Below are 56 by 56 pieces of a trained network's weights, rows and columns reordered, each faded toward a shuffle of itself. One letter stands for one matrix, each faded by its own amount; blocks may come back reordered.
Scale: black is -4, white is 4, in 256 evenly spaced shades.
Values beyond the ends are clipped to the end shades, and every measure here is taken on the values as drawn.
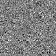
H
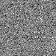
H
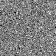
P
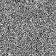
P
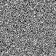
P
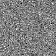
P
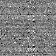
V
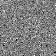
H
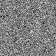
P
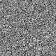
P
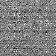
V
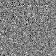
H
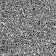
H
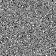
P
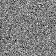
P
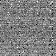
V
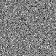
H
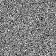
P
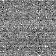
V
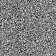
P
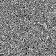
P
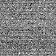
V
